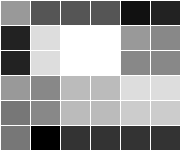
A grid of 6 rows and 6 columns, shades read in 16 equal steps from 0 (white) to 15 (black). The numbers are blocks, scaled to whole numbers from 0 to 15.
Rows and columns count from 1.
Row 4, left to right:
6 7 4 4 2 2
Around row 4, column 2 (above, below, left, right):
2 7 6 4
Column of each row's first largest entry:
5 1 1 2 1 2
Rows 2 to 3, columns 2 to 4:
2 0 0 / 2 0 0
